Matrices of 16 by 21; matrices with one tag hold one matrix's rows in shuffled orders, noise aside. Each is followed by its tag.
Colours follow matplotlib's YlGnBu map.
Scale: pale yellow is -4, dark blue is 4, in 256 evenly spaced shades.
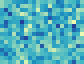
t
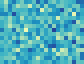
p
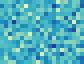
p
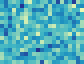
t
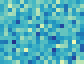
p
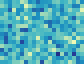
t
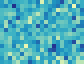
p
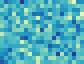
t
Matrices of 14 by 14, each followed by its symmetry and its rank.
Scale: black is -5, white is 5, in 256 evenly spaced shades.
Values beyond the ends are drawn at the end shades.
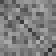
symmetric, full rank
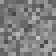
symmetric, full rank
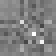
symmetric, rank three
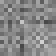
symmetric, rank three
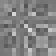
symmetric, rank three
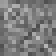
symmetric, full rank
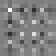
symmetric, rank two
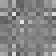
symmetric, rank two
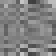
neither, rank two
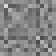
symmetric, rank three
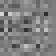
neither, rank two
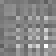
symmetric, rank two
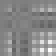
symmetric, rank one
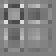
symmetric, rank one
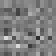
neither, rank two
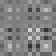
symmetric, rank two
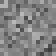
symmetric, full rank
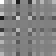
symmetric, rank one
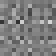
neither, rank two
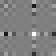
symmetric, rank one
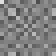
symmetric, rank three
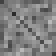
symmetric, full rank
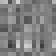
neither, rank two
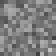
symmetric, full rank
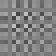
symmetric, rank one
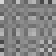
symmetric, rank two
